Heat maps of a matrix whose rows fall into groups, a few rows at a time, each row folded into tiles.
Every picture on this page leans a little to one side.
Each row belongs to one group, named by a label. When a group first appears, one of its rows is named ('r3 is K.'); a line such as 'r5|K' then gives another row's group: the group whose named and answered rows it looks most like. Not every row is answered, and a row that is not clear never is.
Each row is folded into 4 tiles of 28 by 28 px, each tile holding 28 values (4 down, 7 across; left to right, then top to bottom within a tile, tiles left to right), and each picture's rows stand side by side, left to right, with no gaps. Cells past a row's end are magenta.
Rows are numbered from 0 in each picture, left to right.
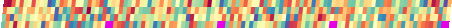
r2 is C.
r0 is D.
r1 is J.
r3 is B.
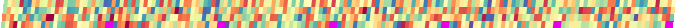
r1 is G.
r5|B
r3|C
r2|D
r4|B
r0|G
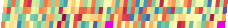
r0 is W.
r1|G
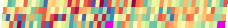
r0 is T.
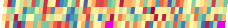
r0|J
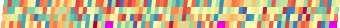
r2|D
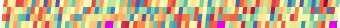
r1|G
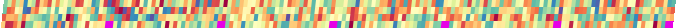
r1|W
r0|G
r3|C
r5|J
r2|C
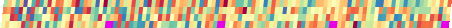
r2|B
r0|G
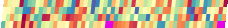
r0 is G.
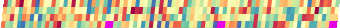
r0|W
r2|J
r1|B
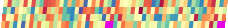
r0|J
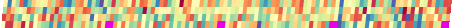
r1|T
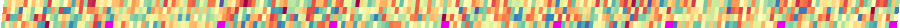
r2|D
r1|J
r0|D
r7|D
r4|J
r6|C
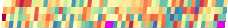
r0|D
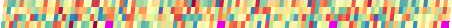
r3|B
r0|J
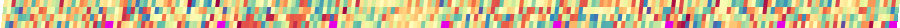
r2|G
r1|G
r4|W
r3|W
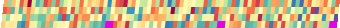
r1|D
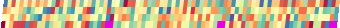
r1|W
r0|G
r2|T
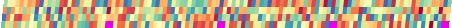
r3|J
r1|B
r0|C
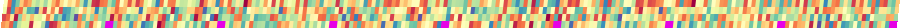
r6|W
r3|T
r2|W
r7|T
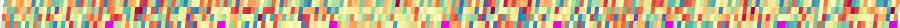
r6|W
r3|T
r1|B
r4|J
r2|B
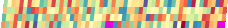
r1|C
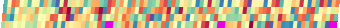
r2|T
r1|B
